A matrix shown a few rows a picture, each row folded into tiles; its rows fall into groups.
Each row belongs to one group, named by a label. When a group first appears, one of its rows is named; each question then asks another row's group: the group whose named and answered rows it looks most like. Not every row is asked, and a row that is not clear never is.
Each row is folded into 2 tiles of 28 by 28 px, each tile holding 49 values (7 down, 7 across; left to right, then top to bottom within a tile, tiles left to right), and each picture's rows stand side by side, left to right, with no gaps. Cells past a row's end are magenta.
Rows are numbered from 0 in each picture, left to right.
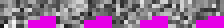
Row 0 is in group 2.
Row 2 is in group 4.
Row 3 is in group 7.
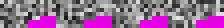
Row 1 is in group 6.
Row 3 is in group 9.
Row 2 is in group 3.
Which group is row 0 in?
6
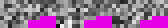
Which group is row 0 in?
9
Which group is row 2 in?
3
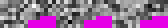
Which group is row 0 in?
9
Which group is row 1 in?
2
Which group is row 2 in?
7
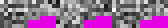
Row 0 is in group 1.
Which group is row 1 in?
7
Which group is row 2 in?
1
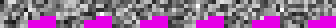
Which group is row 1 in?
7
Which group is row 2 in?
4
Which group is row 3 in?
4
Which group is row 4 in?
4
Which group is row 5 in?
1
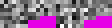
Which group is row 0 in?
6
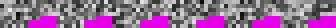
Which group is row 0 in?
2
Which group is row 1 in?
9
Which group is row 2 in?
4
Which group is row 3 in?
9
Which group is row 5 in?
7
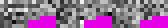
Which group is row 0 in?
1
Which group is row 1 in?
1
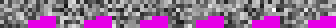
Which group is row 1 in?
9
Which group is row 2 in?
6
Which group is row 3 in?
1
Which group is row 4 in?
4
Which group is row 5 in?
4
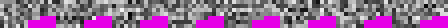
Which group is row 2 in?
2
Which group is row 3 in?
9
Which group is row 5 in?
6
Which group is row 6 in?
9
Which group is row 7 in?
3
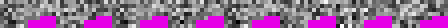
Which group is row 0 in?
1
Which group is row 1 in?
9
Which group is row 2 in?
1
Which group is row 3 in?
2
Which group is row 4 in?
1
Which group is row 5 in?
3
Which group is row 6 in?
2
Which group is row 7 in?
7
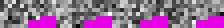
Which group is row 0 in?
6
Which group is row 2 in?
6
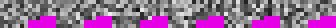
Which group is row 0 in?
9
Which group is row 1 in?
4
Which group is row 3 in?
7
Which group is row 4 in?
9
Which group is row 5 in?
4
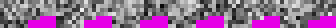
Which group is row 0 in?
3
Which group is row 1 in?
4
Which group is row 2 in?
7
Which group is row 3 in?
7
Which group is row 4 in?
6
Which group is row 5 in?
7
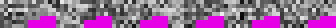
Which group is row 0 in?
1
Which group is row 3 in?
2
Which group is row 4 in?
2
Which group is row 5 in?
3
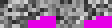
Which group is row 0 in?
6
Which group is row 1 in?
3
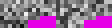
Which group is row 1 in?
4
